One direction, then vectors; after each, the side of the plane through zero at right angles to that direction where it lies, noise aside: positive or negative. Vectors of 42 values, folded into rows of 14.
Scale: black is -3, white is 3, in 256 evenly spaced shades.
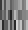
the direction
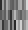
positive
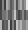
positive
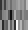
positive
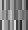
negative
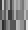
positive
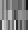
negative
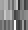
negative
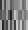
positive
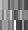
negative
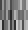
positive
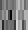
positive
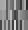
negative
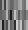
positive
